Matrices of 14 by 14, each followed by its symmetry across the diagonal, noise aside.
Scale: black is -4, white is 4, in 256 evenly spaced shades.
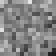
symmetric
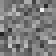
neither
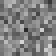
neither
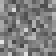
neither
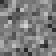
symmetric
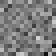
symmetric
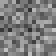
symmetric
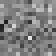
neither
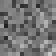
symmetric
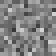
neither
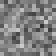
neither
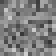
neither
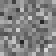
symmetric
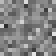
symmetric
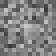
symmetric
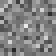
symmetric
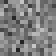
neither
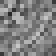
symmetric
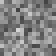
neither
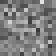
neither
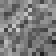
symmetric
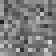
neither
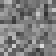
neither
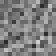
symmetric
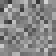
symmetric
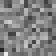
neither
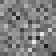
symmetric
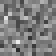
neither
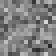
neither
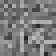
symmetric
